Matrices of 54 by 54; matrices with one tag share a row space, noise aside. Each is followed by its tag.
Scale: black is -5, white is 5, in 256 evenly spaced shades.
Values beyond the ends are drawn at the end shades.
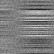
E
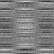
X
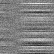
E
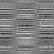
X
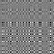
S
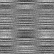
X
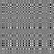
S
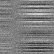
E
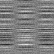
X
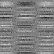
X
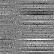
E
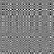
S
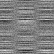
X
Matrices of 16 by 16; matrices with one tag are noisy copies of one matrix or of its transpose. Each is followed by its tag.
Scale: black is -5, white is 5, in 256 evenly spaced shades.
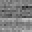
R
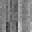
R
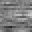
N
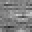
N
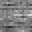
N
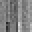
R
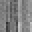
R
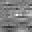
N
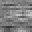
N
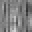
N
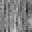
N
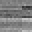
R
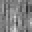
N
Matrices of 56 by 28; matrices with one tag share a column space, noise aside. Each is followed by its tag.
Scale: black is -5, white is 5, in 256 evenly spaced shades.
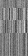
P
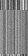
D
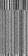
D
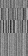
P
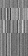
P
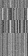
P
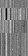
P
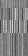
P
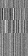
P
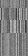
P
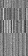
P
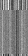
D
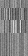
P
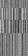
P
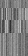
P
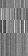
P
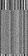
D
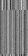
D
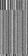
D
